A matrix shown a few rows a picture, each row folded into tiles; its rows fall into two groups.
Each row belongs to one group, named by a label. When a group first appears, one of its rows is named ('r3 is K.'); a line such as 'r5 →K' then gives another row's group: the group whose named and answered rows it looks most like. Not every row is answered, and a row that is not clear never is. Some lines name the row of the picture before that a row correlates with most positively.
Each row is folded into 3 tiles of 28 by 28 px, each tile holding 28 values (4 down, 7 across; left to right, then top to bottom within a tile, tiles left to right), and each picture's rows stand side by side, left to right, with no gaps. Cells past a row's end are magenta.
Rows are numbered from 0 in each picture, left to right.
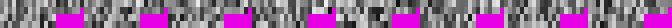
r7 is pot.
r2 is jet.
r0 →pot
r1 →pot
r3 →jet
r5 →jet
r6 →jet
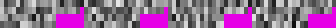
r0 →pot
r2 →jet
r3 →pot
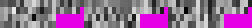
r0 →pot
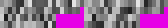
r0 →jet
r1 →pot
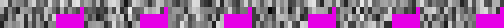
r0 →jet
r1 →jet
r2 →jet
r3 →jet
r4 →pot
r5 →jet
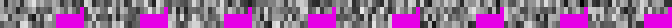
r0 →pot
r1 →jet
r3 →pot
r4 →jet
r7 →pot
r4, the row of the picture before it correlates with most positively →0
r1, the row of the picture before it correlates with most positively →5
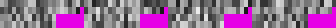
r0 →jet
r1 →pot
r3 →jet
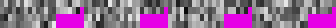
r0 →jet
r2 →pot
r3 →pot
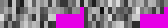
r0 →pot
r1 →pot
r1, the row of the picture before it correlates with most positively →3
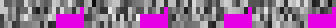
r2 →jet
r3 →pot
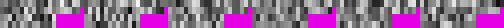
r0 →jet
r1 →pot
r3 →jet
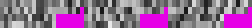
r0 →jet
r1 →pot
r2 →jet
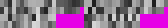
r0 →pot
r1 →jet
